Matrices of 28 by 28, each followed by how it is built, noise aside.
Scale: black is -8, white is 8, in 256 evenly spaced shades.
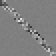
banded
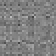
low rank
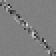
banded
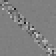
banded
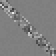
banded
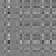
low rank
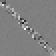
banded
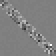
banded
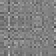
low rank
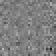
low rank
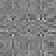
low rank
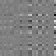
low rank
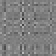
low rank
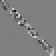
banded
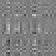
low rank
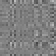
low rank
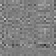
low rank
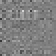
low rank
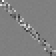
banded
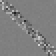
banded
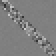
banded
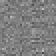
low rank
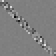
banded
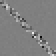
banded
